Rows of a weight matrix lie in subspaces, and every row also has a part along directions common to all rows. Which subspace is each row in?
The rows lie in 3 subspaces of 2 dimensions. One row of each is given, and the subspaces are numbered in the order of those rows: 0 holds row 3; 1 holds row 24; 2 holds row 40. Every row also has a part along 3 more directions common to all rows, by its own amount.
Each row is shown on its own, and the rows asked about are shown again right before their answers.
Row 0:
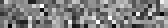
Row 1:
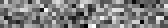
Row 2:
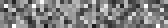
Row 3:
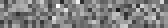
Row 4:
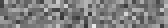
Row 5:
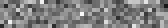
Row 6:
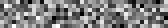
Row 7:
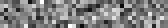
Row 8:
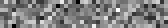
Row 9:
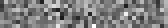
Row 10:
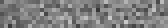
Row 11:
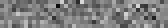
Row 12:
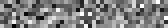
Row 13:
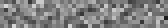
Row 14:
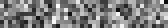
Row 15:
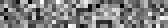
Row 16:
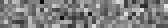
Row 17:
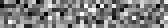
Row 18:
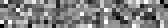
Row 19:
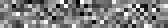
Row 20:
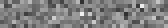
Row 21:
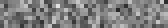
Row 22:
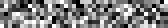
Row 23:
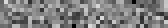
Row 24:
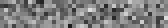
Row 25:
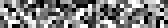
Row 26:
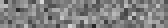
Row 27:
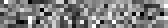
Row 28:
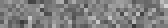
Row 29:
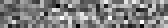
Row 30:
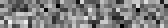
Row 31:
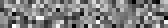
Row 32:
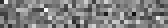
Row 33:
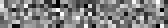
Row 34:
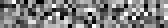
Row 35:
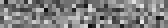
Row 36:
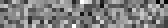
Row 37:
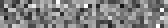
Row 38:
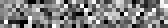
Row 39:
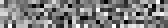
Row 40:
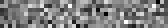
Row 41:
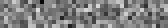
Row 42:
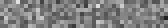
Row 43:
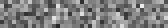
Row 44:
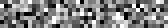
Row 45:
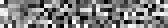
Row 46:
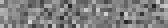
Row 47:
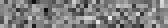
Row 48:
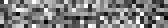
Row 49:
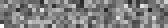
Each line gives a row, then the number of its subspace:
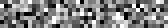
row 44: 0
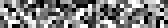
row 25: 1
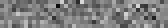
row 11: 0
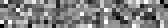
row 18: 0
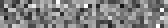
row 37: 1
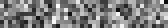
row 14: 0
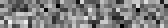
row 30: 0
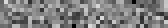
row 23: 2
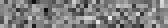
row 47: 2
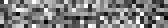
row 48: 2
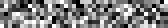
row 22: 0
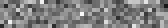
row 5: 0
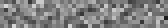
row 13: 1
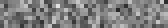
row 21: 0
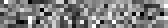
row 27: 2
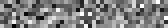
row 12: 0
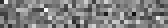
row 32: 2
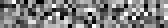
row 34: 1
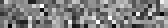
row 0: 2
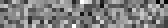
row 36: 2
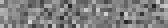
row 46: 2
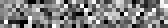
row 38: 2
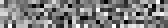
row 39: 2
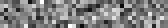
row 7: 1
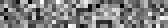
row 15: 1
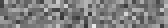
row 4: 1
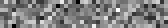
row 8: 0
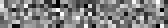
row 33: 1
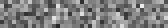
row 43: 0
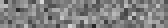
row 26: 1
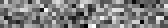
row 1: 1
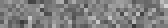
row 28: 2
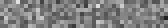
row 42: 1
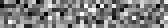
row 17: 1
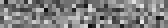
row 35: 1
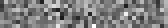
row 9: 1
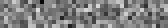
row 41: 1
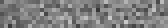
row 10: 2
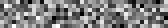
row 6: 0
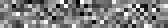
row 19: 0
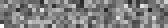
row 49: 0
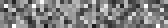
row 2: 1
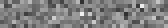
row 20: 0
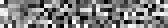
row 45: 2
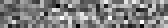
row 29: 2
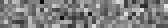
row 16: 1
